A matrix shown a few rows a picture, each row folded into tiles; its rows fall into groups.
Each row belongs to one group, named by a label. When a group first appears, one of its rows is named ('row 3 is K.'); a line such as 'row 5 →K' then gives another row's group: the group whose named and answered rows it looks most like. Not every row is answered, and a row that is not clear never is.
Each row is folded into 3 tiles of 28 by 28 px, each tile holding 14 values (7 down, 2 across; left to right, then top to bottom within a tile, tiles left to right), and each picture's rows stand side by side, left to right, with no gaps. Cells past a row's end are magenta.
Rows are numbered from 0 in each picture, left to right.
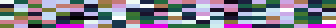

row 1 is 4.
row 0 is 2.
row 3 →4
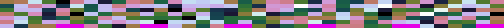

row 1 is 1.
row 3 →1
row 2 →4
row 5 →1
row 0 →1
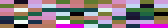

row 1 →1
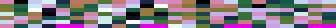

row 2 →2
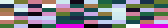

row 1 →4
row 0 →2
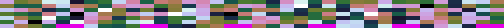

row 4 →4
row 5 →2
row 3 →1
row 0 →2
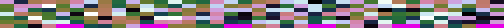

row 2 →2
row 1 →4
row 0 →1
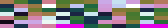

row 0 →1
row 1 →1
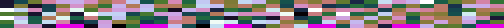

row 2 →1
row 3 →4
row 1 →4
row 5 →2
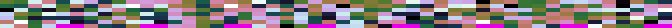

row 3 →2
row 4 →2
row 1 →1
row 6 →2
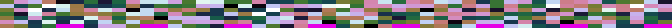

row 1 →2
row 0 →4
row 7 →2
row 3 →1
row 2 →1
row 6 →2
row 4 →4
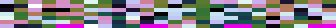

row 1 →2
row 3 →4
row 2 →2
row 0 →1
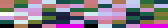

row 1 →4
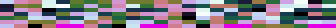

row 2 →4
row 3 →1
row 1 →1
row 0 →4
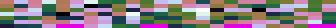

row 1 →2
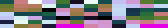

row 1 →4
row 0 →1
